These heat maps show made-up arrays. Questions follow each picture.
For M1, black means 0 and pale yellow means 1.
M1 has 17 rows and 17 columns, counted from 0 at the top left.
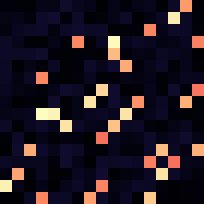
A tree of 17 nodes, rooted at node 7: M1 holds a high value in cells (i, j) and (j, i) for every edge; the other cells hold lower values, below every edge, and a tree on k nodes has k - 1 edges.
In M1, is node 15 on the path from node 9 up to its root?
no
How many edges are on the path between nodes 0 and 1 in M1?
8
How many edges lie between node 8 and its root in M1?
1
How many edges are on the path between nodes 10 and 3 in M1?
2
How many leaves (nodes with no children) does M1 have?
7
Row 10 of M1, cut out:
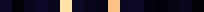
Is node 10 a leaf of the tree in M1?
no
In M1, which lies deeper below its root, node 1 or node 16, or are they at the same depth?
node 1
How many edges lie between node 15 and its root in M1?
2
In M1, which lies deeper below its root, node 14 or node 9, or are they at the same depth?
node 14
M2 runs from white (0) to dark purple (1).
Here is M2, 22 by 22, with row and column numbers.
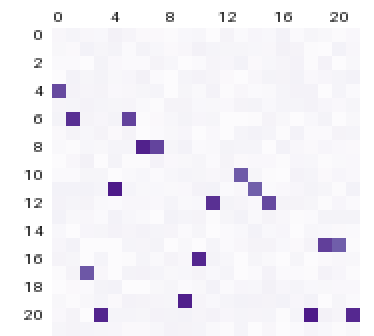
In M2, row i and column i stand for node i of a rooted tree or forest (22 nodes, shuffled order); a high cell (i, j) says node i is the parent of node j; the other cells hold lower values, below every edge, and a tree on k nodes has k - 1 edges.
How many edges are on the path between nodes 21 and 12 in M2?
3
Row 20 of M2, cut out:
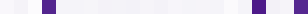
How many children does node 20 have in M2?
3
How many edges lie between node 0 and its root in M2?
3
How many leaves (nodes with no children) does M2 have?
11
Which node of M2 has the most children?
20
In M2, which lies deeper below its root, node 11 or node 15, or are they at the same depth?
the same depth
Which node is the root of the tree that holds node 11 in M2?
12
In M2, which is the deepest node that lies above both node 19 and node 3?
15
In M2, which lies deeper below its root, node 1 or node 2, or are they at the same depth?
node 1
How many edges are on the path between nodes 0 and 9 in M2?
6
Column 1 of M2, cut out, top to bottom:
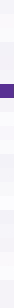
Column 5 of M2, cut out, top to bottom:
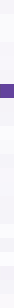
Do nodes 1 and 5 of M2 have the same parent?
yes
